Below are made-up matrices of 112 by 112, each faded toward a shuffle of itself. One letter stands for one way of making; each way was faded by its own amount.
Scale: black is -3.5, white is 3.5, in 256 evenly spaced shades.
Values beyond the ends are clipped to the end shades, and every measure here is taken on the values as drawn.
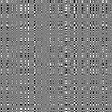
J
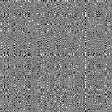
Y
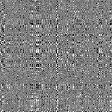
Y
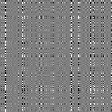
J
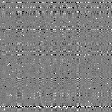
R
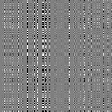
J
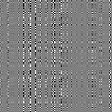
J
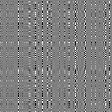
J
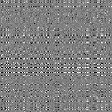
R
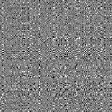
Y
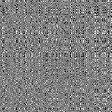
Y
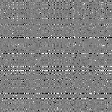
R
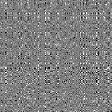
Y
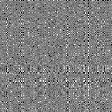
Y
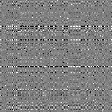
R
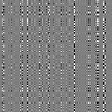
J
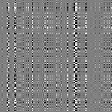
J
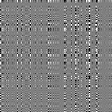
J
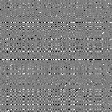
R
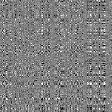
Y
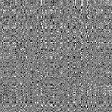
Y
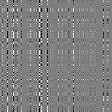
J
